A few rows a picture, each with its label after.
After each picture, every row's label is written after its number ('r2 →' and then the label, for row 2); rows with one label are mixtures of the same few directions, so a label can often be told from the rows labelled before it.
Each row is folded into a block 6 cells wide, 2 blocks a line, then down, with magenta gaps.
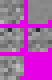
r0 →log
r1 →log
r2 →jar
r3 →jar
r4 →jar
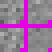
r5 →log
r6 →jar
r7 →log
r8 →jar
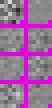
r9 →jar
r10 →jar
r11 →log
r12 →jar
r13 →log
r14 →jar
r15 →jar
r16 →jar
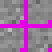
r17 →log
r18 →jar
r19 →jar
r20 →log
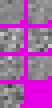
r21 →jar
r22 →log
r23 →log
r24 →log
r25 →jar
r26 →log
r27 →jar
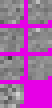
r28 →log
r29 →jar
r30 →log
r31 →jar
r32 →jar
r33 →log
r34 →jar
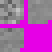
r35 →jar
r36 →jar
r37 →jar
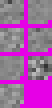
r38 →jar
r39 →jar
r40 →log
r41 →jar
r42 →log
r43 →jar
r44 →log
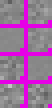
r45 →jar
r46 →jar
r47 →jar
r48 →log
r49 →log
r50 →log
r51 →jar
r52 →jar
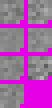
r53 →jar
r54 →jar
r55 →log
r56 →jar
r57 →jar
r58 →log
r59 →log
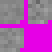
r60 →jar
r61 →jar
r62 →jar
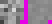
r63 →log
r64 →log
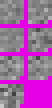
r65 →jar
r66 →log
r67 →log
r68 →jar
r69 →jar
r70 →jar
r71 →log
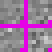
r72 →log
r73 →log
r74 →jar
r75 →jar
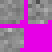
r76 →jar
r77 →jar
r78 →jar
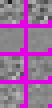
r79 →jar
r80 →log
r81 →jar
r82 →jar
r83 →log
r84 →jar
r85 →jar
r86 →jar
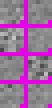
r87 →log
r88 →jar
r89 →log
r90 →log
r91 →jar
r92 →log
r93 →jar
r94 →jar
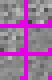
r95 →jar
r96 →log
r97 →log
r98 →jar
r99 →jar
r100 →log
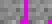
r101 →log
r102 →log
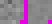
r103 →jar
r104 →log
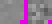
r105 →jar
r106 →jar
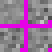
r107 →jar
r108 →log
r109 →log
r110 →log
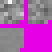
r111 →jar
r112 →jar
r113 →log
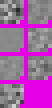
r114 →jar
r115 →log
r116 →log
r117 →log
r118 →log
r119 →jar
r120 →log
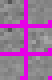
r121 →jar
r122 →log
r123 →jar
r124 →jar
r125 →jar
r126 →jar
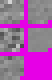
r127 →jar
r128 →log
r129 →log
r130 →jar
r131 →jar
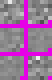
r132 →jar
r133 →log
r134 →log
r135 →log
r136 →jar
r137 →jar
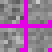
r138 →log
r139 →jar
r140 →jar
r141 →log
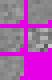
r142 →jar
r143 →jar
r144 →log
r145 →log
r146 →log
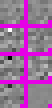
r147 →log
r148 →log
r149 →jar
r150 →log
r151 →jar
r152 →log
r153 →jar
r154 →log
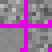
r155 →log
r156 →jar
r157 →jar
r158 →log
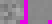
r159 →jar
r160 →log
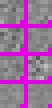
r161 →log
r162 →log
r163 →log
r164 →log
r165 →jar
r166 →jar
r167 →jar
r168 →log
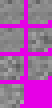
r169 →jar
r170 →jar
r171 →jar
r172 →jar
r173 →jar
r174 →log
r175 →log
